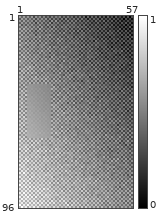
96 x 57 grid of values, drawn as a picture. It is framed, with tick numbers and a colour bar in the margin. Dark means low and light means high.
No single row or column stands out from its neighbours. The middle left is the smoothest part. The histogram is bell-shaped. Values rise toward the bottom left. An odd patch, calmer than its surroundings, sits in the middle left. The field is checkered. The bottom left is the ninth with the highest average.
